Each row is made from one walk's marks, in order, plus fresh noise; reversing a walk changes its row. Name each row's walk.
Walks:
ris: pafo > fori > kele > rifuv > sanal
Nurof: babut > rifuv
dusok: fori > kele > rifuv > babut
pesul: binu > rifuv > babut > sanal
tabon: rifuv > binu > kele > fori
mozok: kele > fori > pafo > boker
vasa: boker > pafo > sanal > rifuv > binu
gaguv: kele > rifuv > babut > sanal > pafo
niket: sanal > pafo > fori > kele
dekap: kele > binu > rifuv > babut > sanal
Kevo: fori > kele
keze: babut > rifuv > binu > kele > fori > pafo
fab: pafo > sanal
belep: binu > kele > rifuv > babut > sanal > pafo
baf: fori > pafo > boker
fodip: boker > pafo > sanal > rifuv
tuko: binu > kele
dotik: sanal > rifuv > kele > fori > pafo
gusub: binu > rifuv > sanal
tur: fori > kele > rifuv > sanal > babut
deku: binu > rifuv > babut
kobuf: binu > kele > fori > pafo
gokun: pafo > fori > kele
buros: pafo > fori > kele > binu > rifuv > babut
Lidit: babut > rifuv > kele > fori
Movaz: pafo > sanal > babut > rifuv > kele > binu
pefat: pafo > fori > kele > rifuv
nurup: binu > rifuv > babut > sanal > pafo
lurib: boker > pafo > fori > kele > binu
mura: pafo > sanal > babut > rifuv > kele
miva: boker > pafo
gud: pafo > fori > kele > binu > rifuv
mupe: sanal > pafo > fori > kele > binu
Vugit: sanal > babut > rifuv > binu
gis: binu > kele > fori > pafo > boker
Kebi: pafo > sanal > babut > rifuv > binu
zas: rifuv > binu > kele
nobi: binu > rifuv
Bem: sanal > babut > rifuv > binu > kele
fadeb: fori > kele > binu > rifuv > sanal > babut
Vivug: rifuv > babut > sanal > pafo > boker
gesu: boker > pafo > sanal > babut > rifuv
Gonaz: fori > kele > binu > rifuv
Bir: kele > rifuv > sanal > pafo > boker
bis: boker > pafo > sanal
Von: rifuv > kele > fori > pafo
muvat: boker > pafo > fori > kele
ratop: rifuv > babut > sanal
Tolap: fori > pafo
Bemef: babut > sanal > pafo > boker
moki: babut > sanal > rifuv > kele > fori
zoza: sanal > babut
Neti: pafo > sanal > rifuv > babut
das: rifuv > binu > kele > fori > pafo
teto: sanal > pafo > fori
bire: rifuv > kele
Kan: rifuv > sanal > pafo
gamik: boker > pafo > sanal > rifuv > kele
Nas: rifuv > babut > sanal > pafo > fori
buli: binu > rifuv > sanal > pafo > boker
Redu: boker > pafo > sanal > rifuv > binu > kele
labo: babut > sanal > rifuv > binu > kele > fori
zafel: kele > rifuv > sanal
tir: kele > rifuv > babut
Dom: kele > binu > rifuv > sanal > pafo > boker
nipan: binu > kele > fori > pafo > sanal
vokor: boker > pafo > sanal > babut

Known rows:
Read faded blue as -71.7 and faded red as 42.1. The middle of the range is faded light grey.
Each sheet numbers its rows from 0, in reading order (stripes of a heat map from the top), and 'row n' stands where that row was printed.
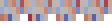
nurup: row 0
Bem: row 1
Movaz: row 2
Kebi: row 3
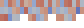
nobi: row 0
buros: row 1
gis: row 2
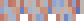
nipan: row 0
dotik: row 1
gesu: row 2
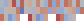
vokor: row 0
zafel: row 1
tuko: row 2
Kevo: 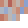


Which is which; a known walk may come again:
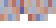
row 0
vasa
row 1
tir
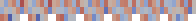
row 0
nurup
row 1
Kebi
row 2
nobi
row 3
buli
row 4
buros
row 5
das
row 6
gesu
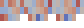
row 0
tuko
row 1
mura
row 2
gaguv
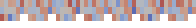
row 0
labo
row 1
pefat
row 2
vokor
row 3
tabon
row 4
Redu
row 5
Neti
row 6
kobuf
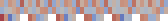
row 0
dekap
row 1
bire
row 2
gusub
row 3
zas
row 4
Nurof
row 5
dusok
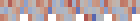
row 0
Kevo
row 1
niket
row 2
miva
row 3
pesul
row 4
teto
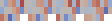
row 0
Movaz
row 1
Nas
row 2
Bemef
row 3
muvat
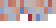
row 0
nipan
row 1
zoza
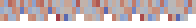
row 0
gud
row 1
gis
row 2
Bem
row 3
baf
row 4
dotik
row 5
zafel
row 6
ratop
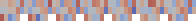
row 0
moki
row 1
belep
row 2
Dom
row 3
mupe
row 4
fodip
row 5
Tolap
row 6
Bir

